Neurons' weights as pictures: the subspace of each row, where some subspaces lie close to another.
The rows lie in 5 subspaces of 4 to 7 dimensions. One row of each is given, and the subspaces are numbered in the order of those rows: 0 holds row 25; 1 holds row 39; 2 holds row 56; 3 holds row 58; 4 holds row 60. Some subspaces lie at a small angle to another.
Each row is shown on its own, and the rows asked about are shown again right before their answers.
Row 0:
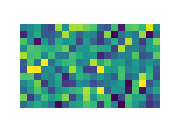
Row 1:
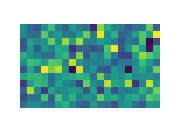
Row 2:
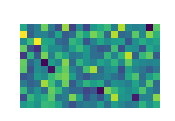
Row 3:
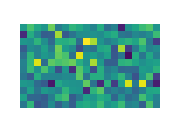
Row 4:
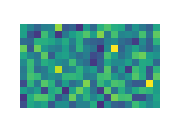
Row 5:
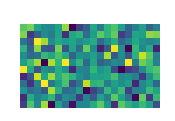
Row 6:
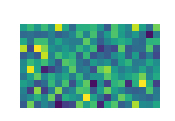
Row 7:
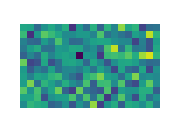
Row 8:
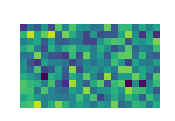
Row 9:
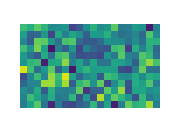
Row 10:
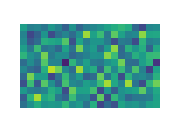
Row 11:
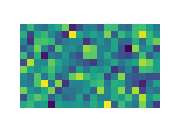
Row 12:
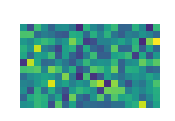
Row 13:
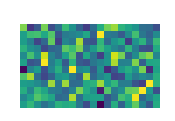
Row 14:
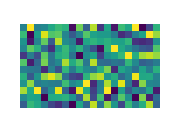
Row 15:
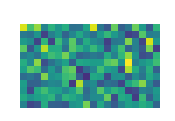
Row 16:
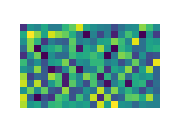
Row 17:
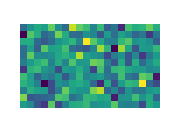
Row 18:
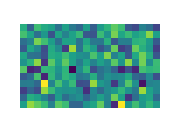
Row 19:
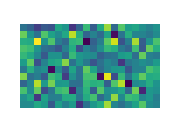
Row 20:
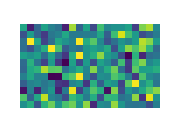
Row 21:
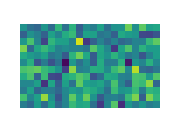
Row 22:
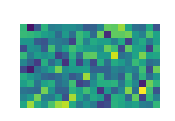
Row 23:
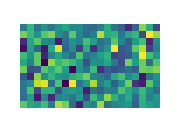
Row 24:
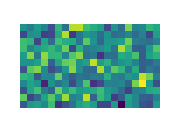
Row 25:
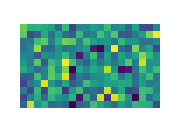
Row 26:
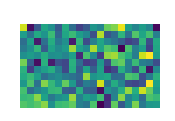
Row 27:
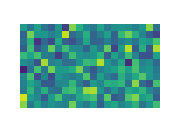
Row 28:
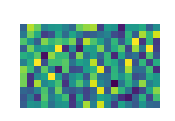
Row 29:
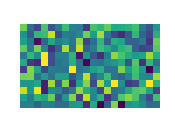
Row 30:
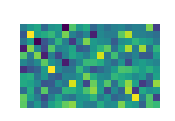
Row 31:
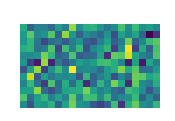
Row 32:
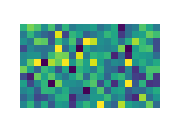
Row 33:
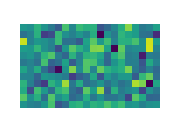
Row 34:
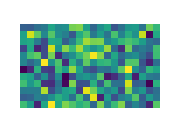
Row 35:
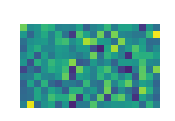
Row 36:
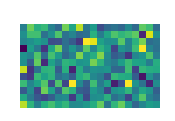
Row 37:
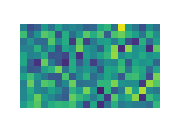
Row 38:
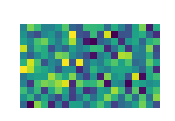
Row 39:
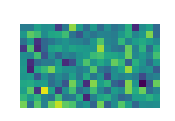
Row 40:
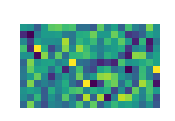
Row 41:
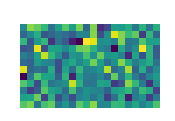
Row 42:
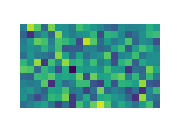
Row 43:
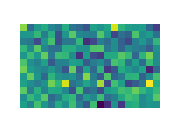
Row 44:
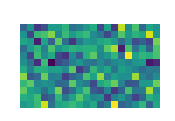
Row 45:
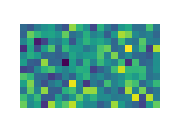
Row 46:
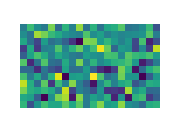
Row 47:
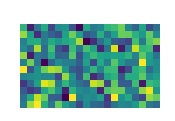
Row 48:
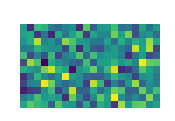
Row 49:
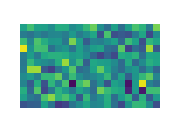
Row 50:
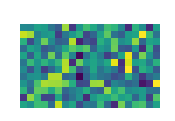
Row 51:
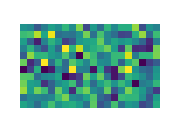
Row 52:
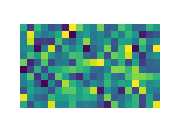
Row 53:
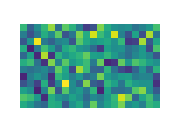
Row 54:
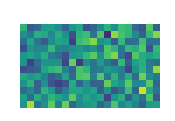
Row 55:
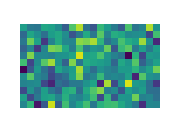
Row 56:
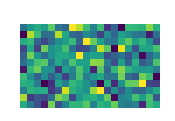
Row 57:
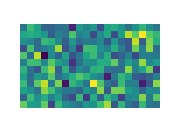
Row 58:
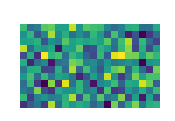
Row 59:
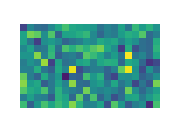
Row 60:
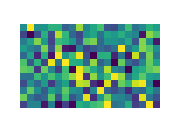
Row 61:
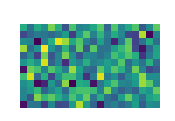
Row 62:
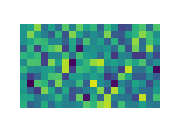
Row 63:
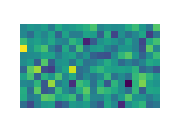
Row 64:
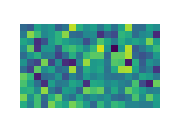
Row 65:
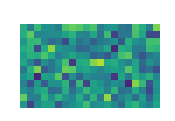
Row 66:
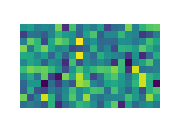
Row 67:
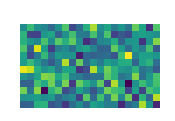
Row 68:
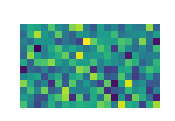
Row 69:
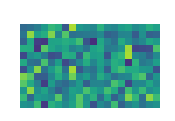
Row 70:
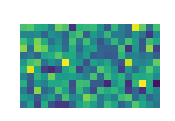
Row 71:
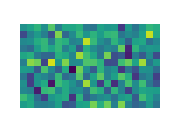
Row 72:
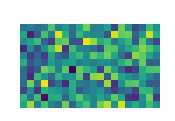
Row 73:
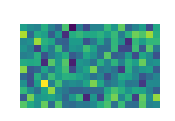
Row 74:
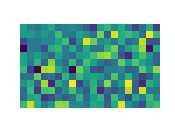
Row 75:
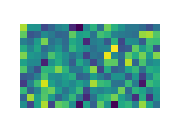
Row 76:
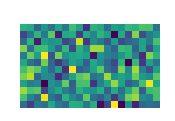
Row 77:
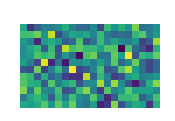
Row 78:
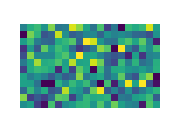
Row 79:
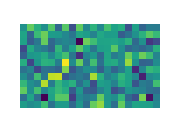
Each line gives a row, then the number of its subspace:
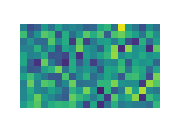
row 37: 2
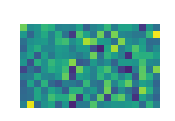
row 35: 0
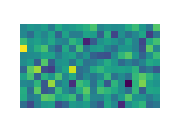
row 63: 2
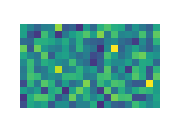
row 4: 1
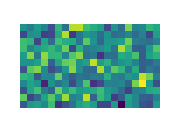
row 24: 3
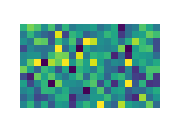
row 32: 2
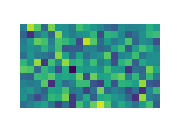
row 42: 0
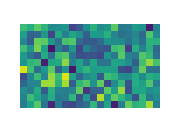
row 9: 4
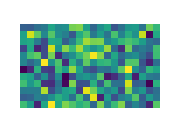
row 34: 4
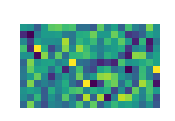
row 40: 3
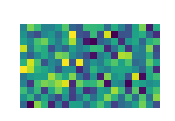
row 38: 0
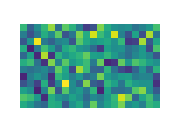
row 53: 3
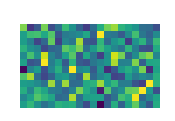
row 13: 0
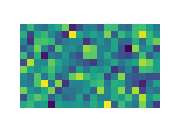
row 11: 3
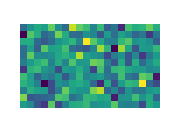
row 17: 2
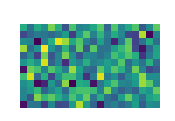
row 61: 1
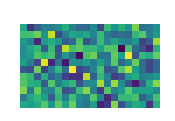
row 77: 4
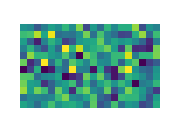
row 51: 4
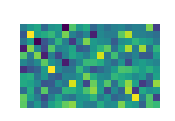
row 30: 3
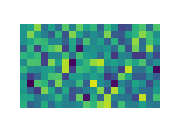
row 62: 3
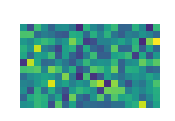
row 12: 4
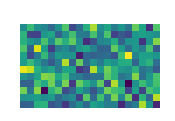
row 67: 0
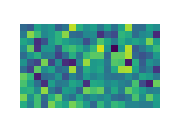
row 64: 1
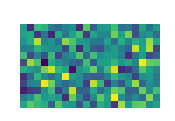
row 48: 4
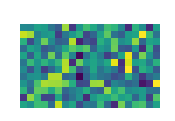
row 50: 0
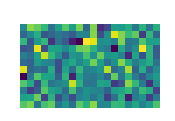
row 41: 1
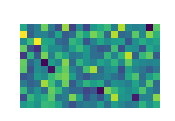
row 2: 3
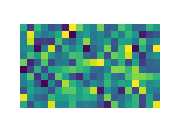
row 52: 3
